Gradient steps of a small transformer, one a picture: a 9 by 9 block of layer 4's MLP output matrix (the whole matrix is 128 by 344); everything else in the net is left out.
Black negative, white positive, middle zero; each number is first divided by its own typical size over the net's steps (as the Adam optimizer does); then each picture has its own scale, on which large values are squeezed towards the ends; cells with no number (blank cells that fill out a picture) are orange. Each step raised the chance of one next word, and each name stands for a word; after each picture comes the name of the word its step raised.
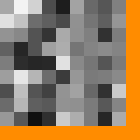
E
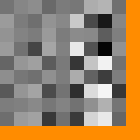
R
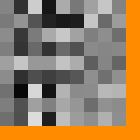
R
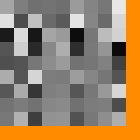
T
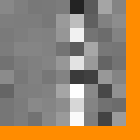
E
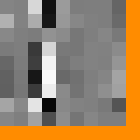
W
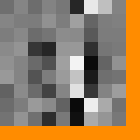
W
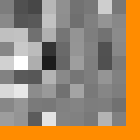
E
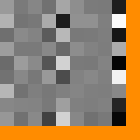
R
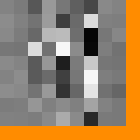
T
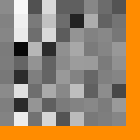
T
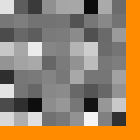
W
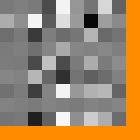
R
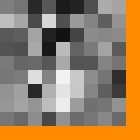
T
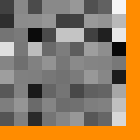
T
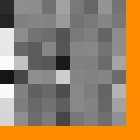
E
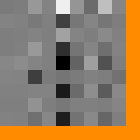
E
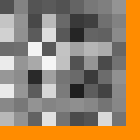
E
